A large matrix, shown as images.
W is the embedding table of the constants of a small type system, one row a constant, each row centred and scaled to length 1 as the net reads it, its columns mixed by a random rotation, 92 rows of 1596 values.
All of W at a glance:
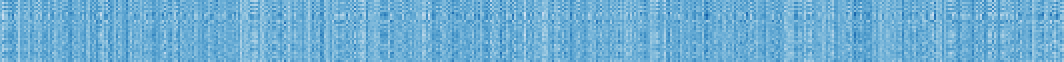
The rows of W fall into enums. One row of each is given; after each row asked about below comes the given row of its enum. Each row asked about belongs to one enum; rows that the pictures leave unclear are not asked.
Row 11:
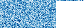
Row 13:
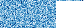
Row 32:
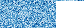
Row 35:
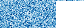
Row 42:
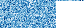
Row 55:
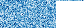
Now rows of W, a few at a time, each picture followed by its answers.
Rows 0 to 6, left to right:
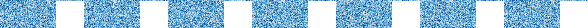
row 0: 55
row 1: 42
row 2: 32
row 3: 11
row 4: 35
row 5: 11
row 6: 55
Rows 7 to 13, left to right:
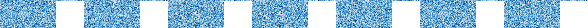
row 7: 32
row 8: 42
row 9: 35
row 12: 32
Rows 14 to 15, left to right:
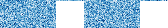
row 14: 55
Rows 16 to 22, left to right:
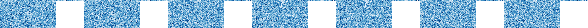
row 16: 35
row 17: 35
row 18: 11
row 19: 42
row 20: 42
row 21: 11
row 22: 11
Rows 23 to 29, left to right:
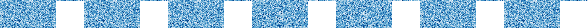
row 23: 11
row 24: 11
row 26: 35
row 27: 35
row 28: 11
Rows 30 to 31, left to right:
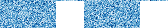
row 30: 32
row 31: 35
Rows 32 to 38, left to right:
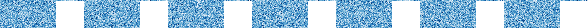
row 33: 35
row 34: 42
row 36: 32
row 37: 11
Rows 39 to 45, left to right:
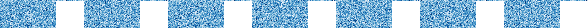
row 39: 35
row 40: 13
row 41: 35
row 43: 11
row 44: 35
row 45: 13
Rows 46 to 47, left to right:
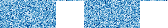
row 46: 35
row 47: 13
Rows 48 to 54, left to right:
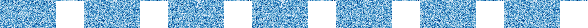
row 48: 32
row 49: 11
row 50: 42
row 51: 42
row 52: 13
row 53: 11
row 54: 11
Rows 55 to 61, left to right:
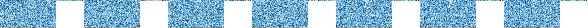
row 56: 32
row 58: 35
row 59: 42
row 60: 42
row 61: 13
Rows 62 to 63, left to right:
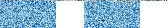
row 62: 32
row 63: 11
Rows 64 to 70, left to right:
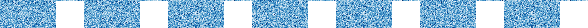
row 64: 32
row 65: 32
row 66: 35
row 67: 55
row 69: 13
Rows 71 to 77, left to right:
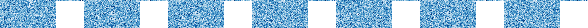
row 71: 42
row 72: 35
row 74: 11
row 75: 55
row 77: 11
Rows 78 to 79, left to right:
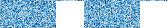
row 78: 32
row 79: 13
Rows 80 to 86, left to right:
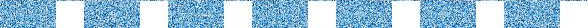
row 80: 13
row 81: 35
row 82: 42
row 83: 13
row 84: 32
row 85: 32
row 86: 11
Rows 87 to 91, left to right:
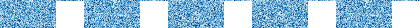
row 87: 11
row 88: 42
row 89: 35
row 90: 35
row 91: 42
